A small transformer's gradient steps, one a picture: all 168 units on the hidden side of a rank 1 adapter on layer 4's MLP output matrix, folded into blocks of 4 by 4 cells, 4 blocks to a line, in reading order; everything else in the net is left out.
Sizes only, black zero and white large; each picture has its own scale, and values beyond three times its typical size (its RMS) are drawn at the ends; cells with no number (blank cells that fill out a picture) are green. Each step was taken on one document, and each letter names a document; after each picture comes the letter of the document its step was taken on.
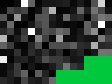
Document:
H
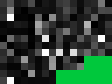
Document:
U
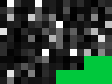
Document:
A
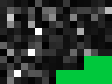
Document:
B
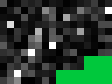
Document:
B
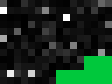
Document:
B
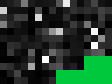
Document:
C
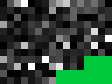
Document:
C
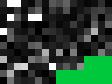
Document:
A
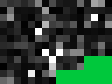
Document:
U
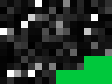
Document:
A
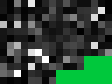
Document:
H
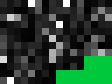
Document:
U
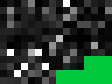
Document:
B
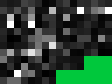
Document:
B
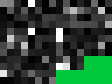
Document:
H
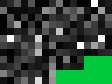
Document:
H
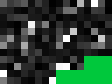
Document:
H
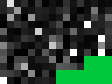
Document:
A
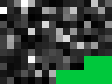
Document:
H
